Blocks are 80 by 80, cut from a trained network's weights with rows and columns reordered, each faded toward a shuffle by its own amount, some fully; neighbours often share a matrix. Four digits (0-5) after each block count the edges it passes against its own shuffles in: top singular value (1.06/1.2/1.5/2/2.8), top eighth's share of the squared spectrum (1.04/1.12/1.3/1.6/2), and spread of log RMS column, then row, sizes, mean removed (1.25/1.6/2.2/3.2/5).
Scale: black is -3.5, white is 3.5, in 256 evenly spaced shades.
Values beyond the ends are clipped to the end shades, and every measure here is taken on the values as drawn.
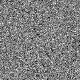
1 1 0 0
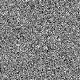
2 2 1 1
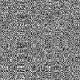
4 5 3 2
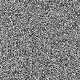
2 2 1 0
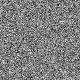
1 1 0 0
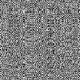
4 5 3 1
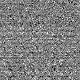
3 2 2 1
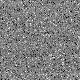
0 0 0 0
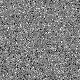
0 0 0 0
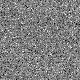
1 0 0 0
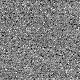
1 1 0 0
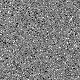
0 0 0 0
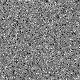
0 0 0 0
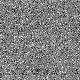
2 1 1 0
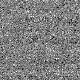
2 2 2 0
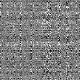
3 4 4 1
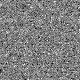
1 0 0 0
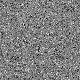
0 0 0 0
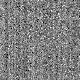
2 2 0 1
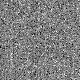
1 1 0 0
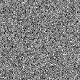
2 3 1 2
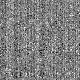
3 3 0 2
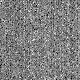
2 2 0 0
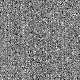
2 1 0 0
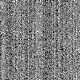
4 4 1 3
